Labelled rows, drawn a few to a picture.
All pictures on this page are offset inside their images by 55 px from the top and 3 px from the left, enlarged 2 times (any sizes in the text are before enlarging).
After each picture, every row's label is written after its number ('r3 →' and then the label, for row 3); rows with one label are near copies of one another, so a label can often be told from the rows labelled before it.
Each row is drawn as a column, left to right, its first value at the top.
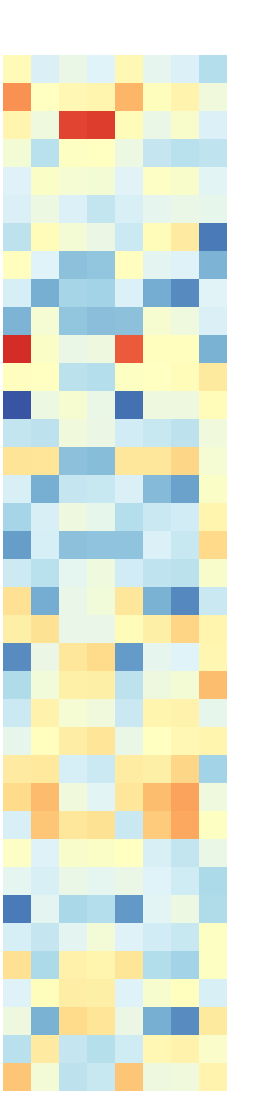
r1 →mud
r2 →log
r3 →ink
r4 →ink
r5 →mud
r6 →log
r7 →log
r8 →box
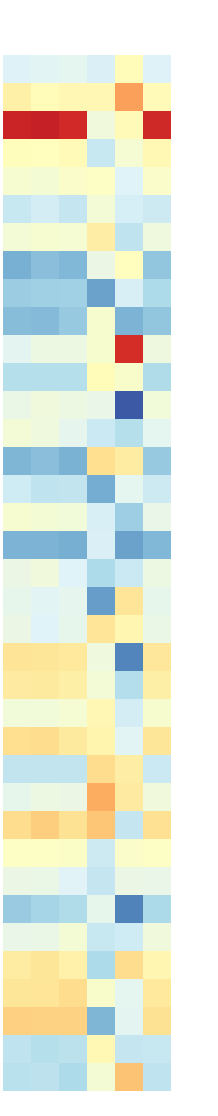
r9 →ink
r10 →ink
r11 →ink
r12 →log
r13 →mud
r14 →ink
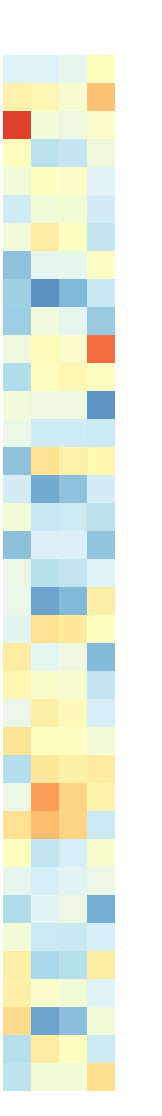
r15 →ink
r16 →log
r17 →log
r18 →mud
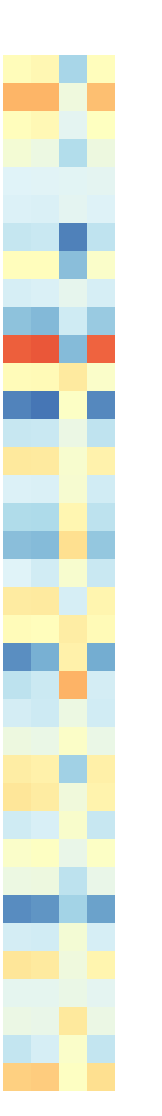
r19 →mud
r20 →mud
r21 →box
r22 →mud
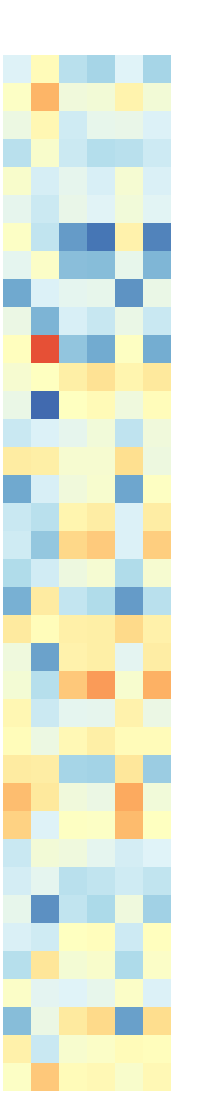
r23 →log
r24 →mud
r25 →box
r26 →box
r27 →log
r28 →box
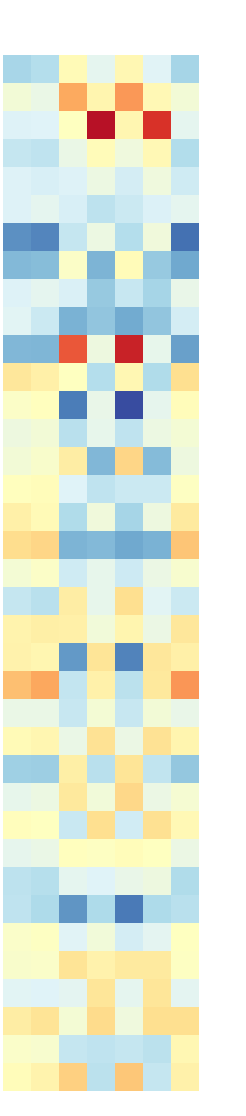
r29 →box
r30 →box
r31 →mud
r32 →ink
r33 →mud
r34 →ink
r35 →box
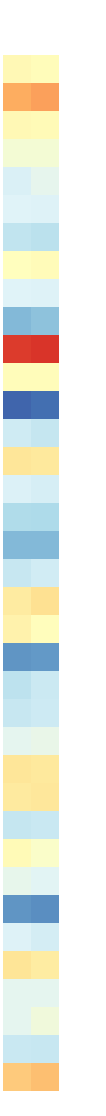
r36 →mud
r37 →mud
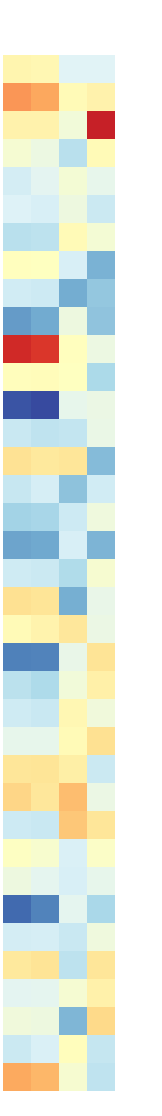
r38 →mud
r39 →mud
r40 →log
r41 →ink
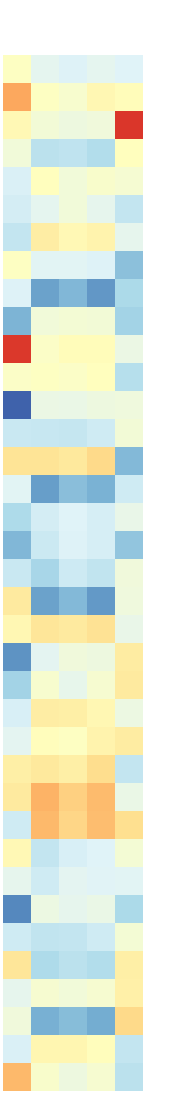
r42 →mud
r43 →log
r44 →log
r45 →log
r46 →ink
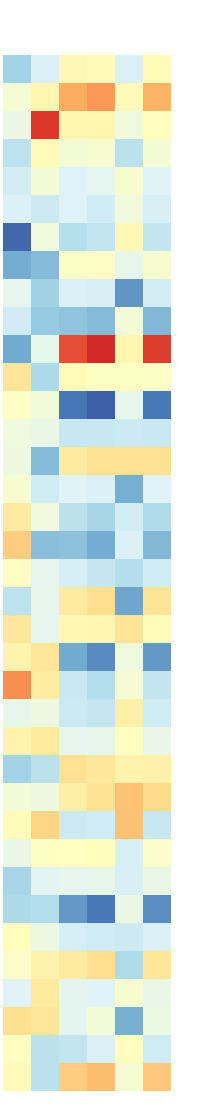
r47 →box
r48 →ink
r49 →mud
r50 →mud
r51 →log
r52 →mud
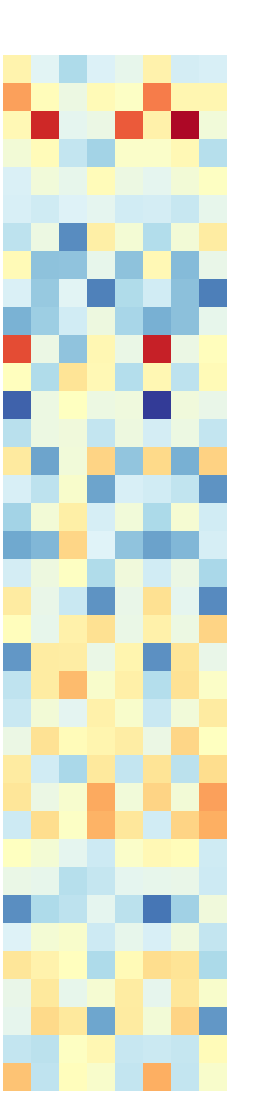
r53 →mud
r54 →ink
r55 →box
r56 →log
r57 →ink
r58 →mud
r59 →ink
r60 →log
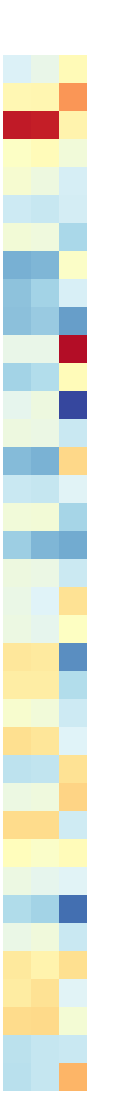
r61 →ink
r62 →ink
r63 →mud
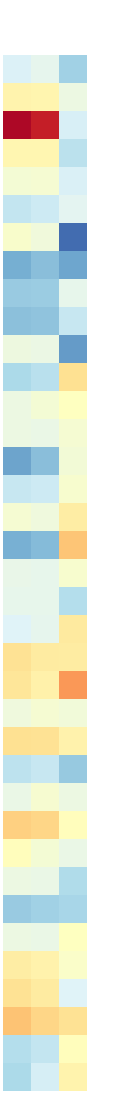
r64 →ink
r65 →ink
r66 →box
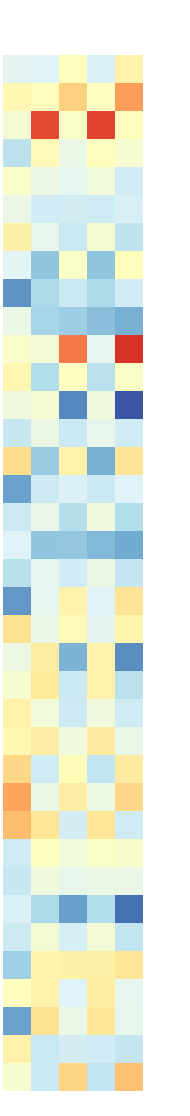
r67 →log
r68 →ink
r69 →mud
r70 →ink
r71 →mud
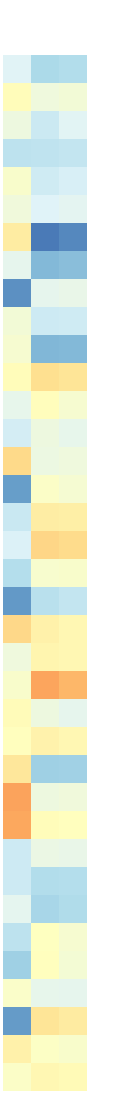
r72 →log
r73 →box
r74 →box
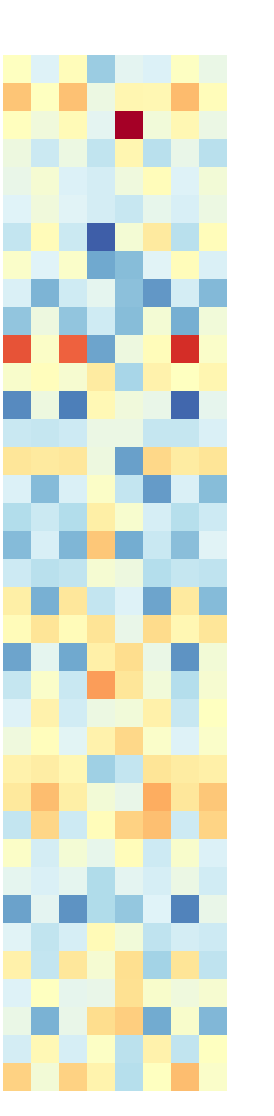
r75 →mud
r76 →log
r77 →mud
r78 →box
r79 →ink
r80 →log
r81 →mud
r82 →log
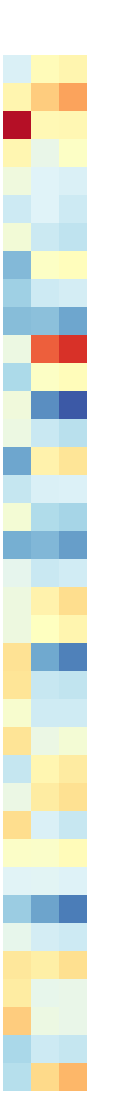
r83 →ink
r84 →mud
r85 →mud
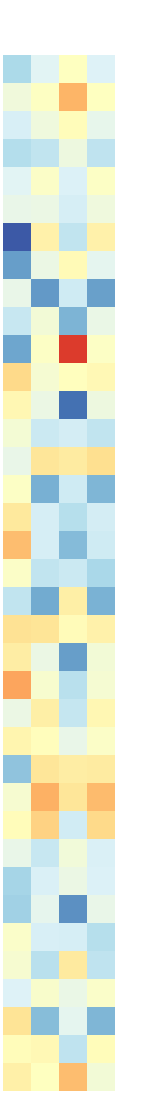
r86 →box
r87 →log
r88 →mud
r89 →log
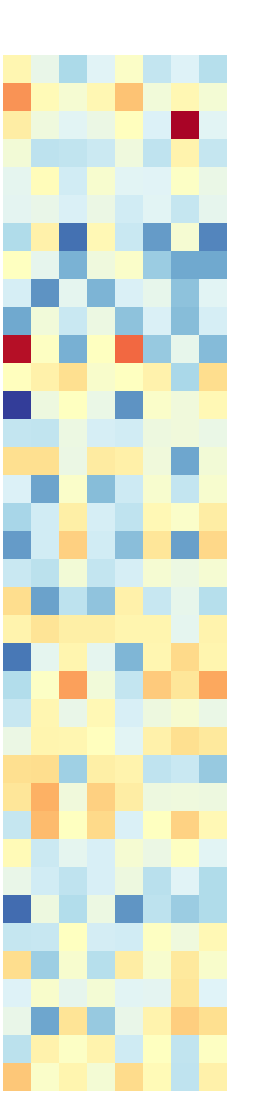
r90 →mud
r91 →log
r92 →box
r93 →log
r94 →mud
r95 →box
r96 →ink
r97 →box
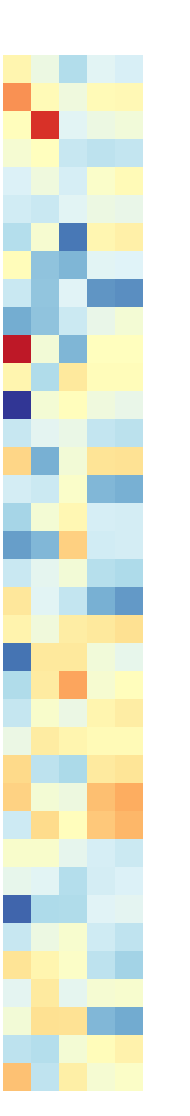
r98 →mud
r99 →ink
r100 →box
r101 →log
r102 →log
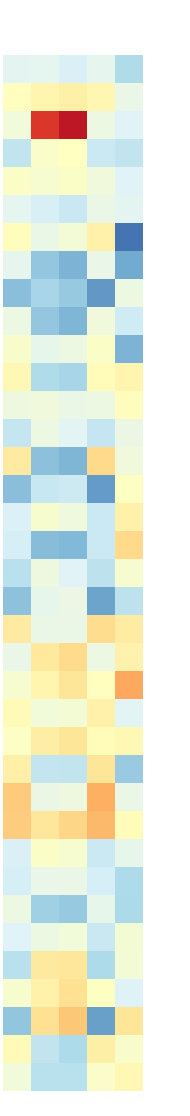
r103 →log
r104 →ink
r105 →ink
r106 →log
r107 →box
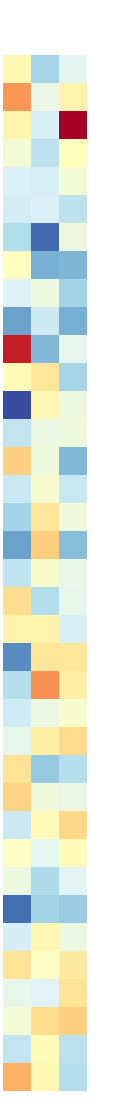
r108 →mud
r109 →box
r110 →ink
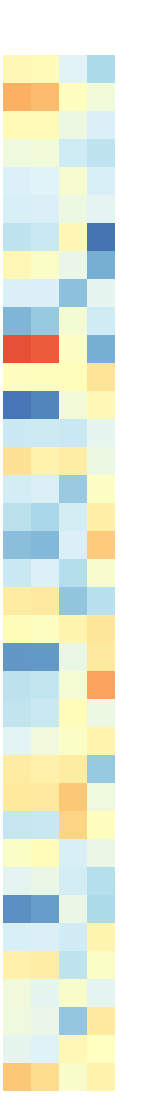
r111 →mud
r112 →mud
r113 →log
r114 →box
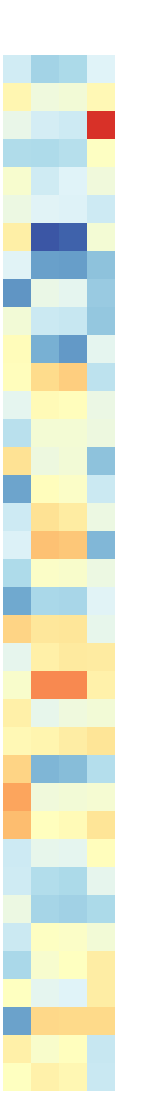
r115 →log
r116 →box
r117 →box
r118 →ink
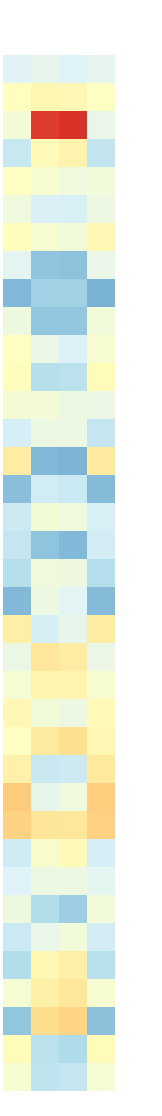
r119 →log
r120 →ink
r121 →ink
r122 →log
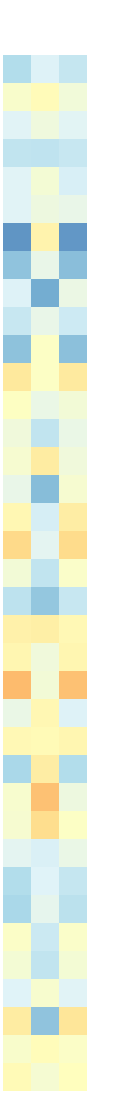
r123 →box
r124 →log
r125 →box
